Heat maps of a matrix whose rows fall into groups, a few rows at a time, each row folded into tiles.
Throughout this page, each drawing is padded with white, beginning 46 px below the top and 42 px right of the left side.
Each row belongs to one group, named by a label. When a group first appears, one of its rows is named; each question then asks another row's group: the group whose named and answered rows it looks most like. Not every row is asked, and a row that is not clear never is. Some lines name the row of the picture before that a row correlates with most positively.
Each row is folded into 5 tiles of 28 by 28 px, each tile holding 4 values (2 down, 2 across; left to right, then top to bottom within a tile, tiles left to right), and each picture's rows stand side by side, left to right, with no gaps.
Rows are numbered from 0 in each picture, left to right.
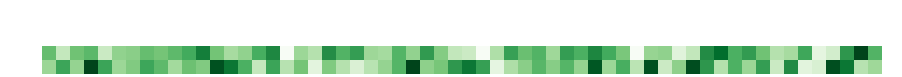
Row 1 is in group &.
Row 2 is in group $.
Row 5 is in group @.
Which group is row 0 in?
@
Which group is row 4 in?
@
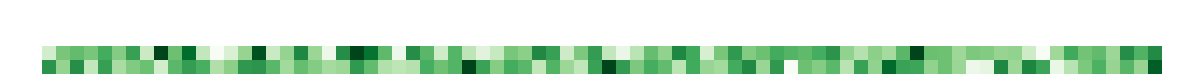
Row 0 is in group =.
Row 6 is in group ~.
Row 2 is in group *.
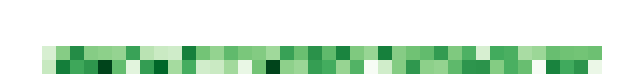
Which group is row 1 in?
$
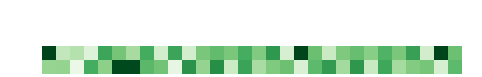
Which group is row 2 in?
=
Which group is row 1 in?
=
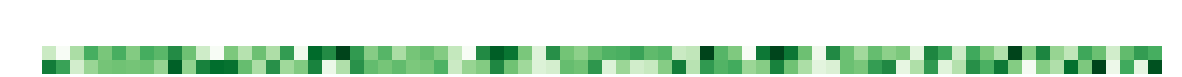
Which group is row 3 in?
*
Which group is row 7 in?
@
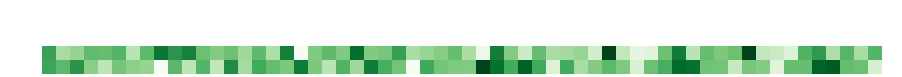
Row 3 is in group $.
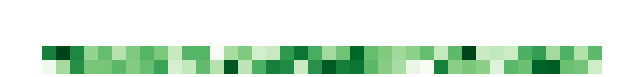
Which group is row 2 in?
~
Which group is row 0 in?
&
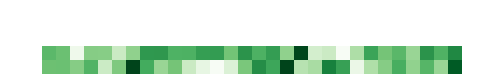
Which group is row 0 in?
@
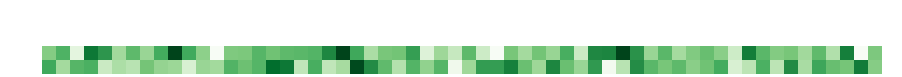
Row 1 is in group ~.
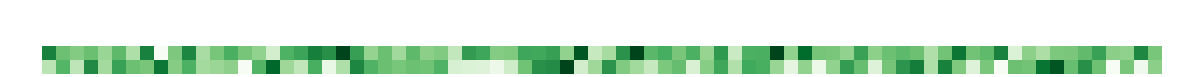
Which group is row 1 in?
$
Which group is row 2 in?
&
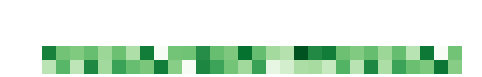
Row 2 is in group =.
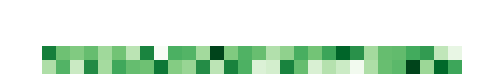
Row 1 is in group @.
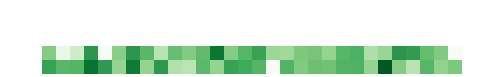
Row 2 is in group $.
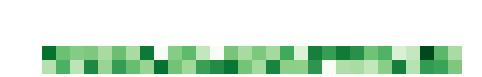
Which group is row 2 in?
&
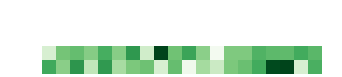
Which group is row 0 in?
=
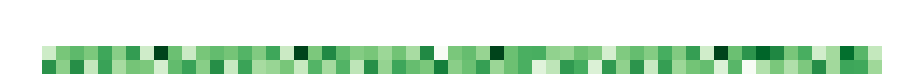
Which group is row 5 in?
&
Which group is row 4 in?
=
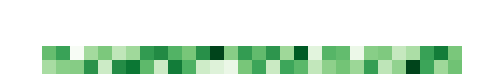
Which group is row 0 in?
@
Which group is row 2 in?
@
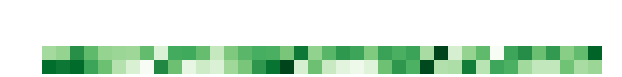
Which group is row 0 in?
~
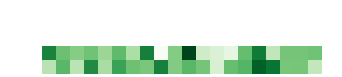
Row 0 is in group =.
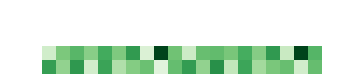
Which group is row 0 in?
=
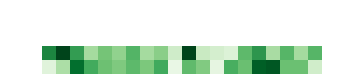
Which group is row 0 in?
&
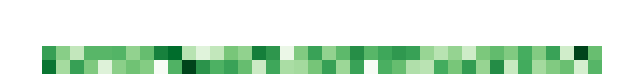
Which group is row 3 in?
=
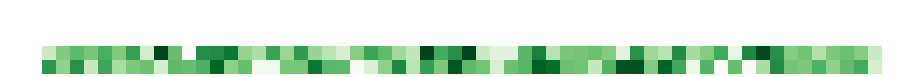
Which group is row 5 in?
&
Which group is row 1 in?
*
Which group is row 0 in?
=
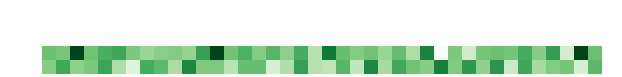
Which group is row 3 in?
=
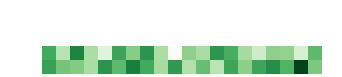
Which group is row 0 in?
$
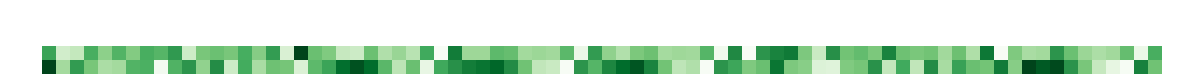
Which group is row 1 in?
=
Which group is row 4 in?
~
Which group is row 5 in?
*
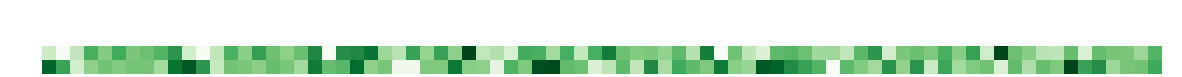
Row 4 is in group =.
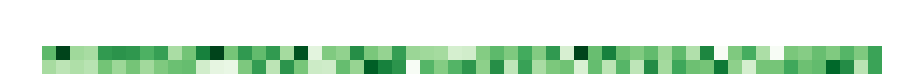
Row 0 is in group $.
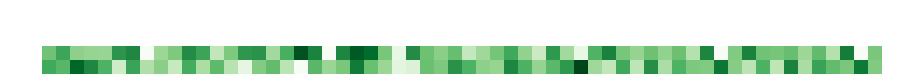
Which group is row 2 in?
*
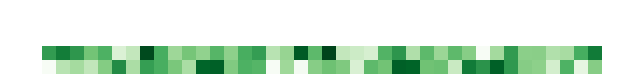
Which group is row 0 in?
&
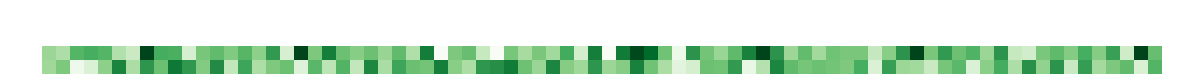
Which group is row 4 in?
*
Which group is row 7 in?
=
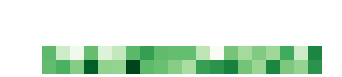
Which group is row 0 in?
@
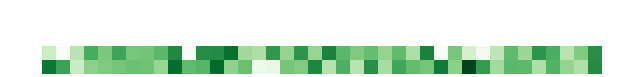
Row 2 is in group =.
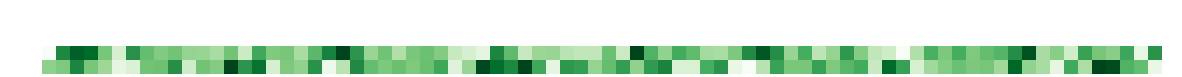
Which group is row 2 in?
&
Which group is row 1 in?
@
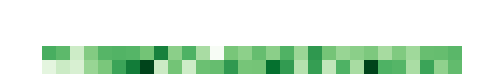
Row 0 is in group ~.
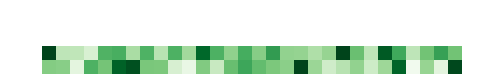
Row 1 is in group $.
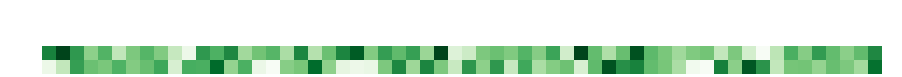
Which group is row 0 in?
&
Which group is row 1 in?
*
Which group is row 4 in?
~
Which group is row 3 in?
=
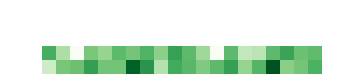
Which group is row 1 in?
@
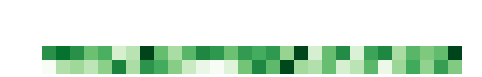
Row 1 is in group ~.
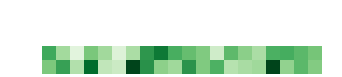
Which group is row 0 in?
@
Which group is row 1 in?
@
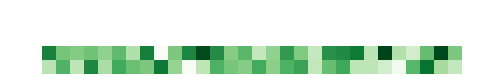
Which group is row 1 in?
&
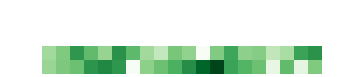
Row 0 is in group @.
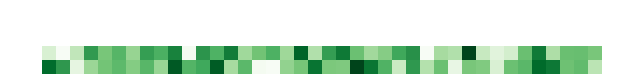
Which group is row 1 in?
*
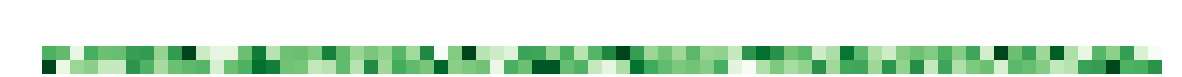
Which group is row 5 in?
&
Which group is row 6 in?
=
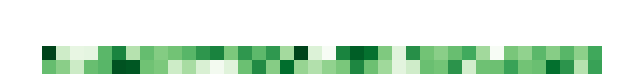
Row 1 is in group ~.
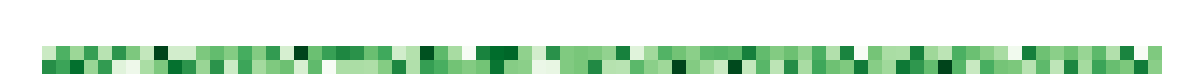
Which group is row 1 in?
=
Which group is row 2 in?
&
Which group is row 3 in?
*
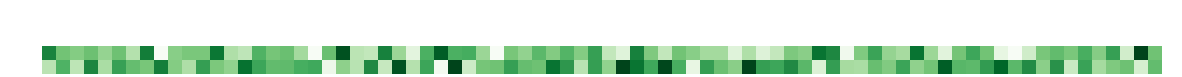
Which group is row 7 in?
=
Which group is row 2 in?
@
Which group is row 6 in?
$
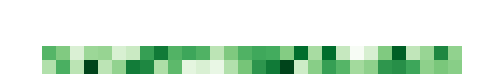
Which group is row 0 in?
@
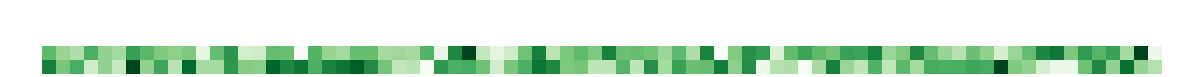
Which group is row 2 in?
~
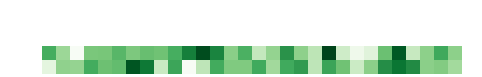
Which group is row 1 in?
&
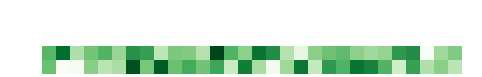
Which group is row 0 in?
$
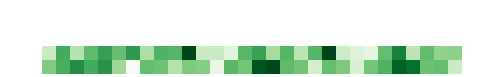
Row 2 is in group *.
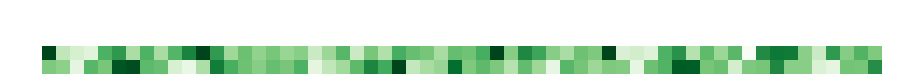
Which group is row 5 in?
*
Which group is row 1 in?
&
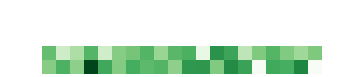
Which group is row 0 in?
@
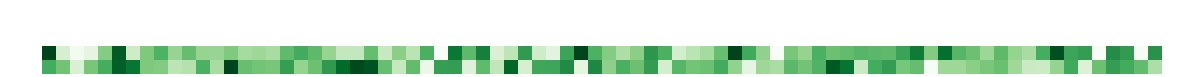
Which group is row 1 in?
@
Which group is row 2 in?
~
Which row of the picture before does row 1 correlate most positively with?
0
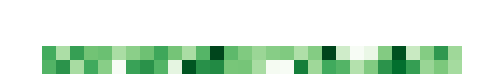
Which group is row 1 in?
~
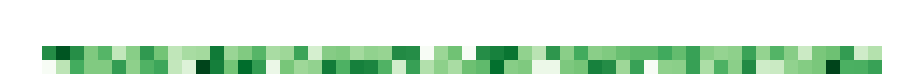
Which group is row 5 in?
$
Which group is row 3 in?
*
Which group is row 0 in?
&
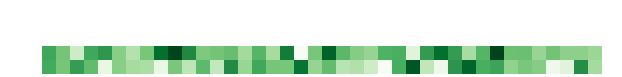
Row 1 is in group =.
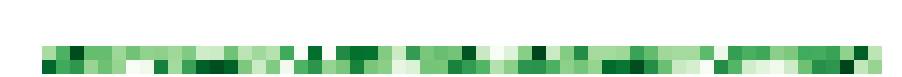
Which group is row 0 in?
~
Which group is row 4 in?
~
